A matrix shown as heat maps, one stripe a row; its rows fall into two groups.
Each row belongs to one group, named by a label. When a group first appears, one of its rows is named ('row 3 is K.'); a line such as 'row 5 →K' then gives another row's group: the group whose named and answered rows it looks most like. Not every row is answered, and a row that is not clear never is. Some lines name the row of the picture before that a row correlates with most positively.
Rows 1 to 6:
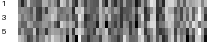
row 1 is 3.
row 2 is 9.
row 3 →9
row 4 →3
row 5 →9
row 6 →9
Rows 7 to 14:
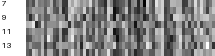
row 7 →3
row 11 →3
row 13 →9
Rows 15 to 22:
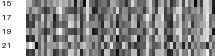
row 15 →9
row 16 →9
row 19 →9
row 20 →3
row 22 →3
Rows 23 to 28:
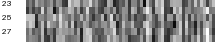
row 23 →3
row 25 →9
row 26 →9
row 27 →9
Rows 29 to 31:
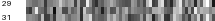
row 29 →9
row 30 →3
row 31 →9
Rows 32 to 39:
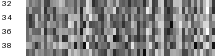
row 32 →9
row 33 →9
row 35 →3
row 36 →9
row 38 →9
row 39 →3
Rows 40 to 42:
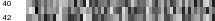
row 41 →9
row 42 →9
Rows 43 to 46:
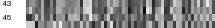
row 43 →9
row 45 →3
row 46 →9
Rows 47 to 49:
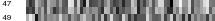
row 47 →3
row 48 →3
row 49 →9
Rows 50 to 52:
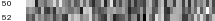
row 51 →9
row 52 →3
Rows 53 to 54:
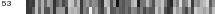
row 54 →3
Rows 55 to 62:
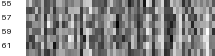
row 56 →3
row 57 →9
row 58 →3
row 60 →3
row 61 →3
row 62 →9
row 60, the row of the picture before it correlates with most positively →53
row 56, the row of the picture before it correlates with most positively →54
